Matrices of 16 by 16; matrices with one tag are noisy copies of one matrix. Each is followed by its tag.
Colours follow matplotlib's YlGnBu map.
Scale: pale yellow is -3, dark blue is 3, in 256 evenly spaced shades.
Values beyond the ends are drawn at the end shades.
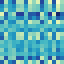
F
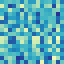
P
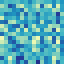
P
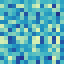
P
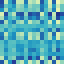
F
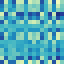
F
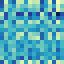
F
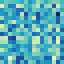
P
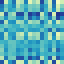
F
